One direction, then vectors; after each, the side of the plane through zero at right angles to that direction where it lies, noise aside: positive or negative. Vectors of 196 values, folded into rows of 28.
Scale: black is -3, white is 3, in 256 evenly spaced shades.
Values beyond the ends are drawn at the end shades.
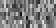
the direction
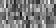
positive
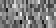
negative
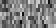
negative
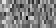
positive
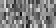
positive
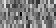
positive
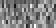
positive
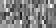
positive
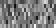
positive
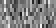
positive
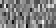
positive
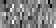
negative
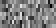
negative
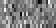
positive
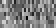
positive
